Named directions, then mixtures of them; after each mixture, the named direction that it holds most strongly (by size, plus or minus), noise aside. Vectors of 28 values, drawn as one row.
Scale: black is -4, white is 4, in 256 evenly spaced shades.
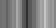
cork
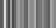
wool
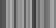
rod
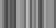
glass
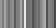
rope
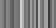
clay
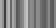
wool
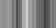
cork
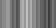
cork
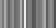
rope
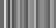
wool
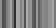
rod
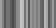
clay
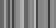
wool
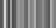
wool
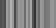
rod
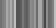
glass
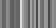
clay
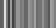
wool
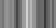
cork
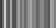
wool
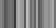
glass
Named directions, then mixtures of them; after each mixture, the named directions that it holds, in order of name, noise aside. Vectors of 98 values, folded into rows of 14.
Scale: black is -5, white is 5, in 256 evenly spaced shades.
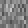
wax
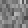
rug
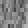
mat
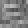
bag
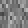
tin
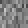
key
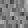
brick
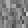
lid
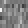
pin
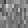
pin, wax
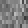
rug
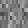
tin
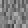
mat, pin, rug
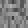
bag, brick, mat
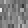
mat, pin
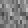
brick, tin, wax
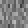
lid, mat, tin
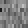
mat, pin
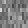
mat, pin, tin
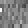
brick, mat, pin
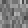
rug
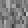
lid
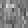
bag, lid, wax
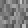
lid, rug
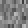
mat, rug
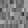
brick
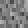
brick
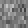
bag, wax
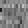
pin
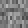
bag, rug, tin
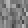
lid
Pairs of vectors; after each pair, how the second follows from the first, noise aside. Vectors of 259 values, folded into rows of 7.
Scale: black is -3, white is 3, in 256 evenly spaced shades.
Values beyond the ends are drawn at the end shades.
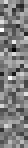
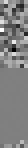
partly zeroed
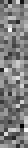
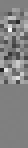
partly zeroed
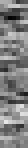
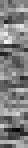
reversed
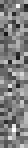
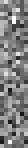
reversed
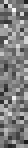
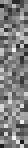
reversed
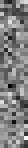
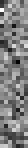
reversed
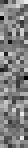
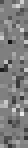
partly zeroed
